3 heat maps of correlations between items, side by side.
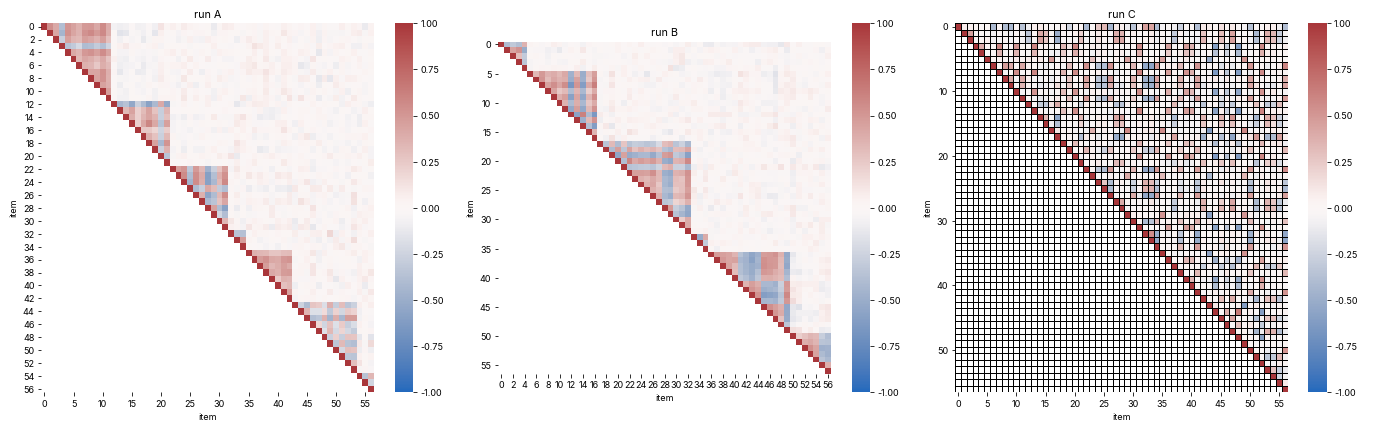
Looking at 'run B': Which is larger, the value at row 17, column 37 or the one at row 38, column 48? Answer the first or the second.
the second
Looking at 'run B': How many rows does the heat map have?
57
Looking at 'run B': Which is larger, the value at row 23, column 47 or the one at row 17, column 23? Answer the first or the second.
the first
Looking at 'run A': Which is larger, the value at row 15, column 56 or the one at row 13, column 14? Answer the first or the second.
the second
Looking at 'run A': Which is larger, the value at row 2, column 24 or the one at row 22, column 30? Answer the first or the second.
the second
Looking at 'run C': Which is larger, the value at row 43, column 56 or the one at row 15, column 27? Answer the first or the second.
the second
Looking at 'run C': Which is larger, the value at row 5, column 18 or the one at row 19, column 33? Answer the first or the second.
the first
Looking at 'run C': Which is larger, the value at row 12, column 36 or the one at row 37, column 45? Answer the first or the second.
the first
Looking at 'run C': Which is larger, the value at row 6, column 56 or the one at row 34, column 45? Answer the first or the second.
the first
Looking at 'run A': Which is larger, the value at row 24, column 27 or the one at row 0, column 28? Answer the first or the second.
the first
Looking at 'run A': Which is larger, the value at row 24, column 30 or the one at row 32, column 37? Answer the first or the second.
the first
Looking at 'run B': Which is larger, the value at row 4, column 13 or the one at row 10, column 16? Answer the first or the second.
the second
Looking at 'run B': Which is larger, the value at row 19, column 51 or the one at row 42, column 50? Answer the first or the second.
the second
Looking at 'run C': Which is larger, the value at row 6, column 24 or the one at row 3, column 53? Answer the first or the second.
the second
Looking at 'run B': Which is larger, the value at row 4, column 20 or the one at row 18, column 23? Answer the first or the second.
the second
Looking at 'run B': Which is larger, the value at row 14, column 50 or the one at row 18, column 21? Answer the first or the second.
the first
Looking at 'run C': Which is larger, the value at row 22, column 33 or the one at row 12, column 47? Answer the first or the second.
the second
